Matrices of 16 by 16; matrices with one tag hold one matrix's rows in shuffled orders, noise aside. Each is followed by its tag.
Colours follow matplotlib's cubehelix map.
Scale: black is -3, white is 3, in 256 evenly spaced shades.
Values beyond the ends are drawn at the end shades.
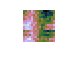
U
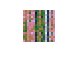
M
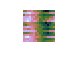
U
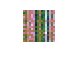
M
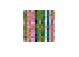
M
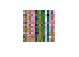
M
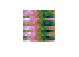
U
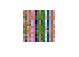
M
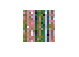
M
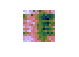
U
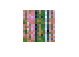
M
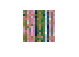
M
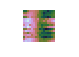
U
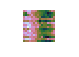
U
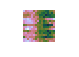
U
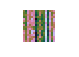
M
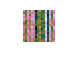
M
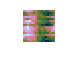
U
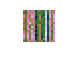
M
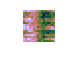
U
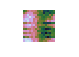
U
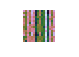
M
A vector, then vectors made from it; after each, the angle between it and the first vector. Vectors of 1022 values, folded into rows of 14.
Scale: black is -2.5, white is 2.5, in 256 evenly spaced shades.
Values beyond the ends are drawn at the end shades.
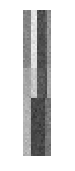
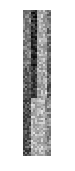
nearly opposite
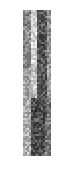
nearly parallel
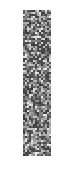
orthogonal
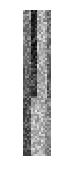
nearly opposite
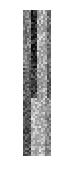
nearly opposite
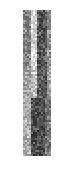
nearly parallel
